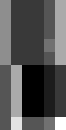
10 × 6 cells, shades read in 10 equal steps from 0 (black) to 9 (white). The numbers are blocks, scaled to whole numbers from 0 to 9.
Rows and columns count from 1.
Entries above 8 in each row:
0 0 0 0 0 0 0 0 0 1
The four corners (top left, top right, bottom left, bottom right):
5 6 3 9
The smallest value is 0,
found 8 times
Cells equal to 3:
11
